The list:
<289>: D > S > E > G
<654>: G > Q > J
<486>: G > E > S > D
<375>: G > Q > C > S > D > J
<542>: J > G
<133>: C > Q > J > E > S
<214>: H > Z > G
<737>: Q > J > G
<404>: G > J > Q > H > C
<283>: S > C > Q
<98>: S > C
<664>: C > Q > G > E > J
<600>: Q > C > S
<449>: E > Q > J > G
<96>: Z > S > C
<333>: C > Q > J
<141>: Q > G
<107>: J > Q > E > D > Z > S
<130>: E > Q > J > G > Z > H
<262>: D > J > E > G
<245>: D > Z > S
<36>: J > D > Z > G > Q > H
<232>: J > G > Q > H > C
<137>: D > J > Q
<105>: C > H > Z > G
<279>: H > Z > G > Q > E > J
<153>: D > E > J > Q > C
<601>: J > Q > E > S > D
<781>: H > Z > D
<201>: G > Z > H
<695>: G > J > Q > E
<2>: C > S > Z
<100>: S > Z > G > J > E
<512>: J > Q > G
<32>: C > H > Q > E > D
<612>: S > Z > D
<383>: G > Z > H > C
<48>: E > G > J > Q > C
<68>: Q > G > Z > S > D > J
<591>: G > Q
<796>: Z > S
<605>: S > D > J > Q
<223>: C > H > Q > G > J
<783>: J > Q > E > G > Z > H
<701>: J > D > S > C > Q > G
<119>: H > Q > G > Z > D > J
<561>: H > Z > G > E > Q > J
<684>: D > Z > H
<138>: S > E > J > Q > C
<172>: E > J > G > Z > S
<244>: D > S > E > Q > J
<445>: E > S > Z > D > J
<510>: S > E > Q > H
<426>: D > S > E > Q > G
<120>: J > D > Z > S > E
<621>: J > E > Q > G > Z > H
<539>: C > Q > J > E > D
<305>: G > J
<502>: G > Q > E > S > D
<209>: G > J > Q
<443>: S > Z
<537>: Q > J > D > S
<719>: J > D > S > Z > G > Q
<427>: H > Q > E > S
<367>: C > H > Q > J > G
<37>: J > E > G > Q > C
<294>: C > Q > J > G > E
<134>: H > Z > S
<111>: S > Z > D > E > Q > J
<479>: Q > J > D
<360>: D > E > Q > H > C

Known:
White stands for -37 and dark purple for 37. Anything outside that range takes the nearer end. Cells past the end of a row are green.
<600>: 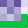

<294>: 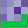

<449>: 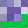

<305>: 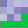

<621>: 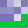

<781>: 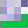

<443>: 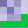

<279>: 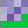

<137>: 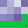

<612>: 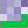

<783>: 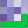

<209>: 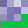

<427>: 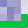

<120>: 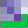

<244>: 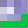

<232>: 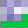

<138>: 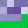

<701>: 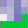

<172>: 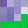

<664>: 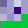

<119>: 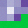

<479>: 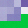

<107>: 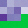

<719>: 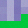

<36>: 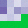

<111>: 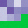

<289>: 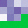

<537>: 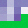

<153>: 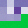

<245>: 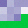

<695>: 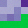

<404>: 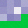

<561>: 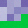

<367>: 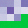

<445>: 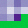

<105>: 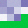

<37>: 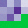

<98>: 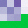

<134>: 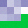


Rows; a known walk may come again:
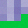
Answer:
<719>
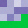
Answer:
<654>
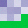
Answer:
<201>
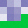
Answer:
<542>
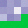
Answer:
<404>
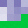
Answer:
<426>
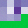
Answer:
<153>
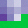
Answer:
<130>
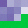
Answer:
<172>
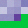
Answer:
<605>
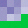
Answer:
<283>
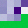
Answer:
<539>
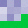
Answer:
<510>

